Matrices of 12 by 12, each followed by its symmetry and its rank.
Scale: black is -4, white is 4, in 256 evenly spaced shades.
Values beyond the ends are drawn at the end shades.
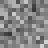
symmetric, full rank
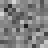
symmetric, full rank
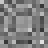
symmetric, rank two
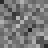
symmetric, full rank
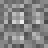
symmetric, rank two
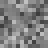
antisymmetric, full rank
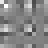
symmetric, rank two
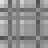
symmetric, rank one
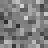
antisymmetric, full rank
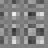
symmetric, rank one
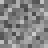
symmetric, full rank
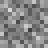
symmetric, full rank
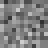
antisymmetric, full rank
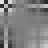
symmetric, rank one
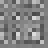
symmetric, rank two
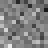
antisymmetric, full rank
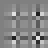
symmetric, rank one
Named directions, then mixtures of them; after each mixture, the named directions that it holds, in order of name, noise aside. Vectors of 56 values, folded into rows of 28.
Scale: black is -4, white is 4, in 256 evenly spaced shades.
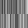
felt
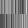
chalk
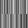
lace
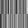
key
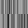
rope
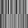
key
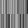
felt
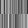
key, rope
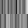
felt, key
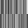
key, rope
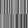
key, lace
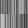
chalk, lace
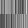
chalk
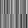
lace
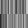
chalk, key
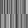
felt, lace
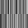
key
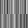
lace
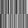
key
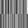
key, rope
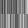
felt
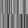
lace, rope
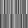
chalk, lace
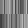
chalk, rope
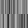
rope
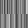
felt, lace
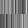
chalk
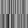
chalk, rope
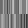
lace, rope
